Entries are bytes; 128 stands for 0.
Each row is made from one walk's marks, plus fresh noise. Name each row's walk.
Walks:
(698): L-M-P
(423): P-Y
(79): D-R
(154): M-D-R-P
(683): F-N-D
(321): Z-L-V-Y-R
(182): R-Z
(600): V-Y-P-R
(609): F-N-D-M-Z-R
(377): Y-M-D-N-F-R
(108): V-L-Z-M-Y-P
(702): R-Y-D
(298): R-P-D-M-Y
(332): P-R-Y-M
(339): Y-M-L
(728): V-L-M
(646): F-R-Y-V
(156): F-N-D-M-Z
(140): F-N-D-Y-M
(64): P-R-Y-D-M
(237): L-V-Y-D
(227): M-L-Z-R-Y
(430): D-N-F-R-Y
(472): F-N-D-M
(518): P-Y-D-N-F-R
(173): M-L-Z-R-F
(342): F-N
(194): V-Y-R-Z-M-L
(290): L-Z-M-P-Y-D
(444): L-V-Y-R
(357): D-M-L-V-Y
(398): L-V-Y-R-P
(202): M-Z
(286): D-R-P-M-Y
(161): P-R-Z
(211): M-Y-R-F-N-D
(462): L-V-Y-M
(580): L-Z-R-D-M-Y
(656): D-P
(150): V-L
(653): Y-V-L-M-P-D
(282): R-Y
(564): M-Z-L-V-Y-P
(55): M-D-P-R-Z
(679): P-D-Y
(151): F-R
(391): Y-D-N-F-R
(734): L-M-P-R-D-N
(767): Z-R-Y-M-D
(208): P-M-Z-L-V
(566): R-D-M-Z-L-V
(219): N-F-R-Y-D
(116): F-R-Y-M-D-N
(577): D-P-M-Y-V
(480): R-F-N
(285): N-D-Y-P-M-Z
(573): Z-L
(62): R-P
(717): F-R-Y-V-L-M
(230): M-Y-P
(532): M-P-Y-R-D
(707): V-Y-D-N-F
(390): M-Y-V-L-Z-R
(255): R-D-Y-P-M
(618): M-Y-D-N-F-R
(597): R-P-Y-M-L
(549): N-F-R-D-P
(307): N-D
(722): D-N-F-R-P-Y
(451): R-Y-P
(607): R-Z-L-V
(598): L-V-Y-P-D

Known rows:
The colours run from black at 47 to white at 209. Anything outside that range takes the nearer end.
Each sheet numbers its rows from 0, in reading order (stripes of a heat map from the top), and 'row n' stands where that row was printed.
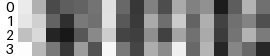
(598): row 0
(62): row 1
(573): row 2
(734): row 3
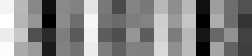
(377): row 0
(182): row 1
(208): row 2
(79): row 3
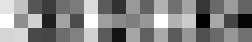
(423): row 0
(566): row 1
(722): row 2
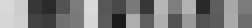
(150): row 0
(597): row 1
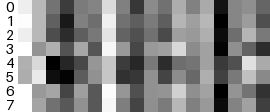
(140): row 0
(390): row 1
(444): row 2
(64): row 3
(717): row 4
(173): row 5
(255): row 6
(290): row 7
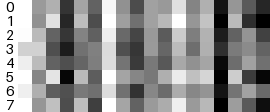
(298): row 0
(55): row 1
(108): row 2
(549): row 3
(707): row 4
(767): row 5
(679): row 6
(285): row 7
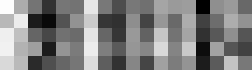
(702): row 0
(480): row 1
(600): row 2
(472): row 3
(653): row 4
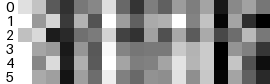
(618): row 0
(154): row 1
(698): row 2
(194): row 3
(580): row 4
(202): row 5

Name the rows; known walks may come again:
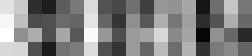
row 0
(321)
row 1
(398)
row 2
(64)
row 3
(549)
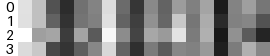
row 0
(618)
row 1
(656)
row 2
(286)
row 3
(391)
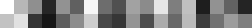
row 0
(161)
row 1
(342)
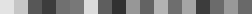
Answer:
(423)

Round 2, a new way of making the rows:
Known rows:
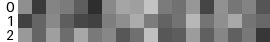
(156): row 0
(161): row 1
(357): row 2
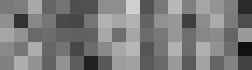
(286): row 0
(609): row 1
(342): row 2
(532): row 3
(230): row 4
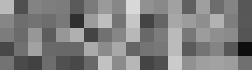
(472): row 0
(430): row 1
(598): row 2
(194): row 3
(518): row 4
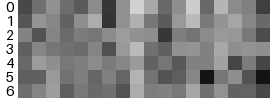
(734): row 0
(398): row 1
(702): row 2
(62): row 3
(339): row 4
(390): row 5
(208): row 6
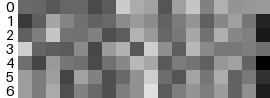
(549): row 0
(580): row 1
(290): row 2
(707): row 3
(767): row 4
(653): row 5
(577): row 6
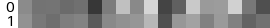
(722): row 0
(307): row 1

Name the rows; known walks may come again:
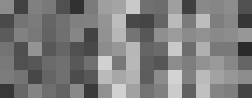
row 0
(156)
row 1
(597)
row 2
(62)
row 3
(64)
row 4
(391)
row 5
(549)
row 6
(734)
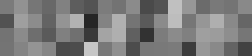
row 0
(423)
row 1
(398)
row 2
(451)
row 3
(173)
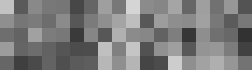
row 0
(472)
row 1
(307)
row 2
(202)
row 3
(116)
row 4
(518)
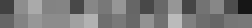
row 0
(227)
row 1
(150)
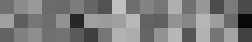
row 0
(208)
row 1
(211)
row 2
(154)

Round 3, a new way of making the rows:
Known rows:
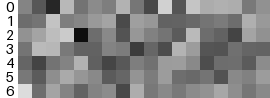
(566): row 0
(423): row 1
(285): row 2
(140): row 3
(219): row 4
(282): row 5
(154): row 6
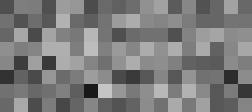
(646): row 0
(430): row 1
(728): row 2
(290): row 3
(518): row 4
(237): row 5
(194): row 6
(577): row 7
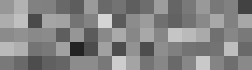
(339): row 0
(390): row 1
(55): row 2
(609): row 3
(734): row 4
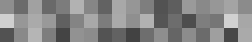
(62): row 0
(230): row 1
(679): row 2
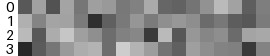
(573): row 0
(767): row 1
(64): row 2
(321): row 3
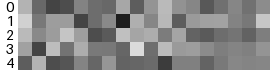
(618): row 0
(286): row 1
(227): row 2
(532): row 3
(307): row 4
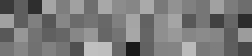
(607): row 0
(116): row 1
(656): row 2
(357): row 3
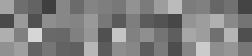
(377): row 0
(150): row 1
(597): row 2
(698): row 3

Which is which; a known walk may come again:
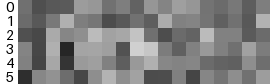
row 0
(391)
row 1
(702)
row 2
(398)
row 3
(722)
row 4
(518)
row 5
(598)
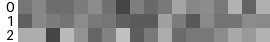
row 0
(79)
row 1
(717)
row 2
(390)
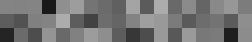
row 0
(151)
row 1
(219)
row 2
(237)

